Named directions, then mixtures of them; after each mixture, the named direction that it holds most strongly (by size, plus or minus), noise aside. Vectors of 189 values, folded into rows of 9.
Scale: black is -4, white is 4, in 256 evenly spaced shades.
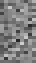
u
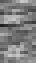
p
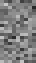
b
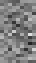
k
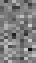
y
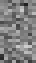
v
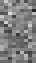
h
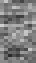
p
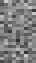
h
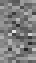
k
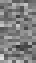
v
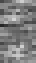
p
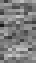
p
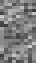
h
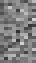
u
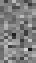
y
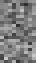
v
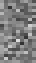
u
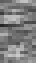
p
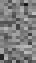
v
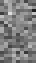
h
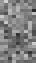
h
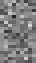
h
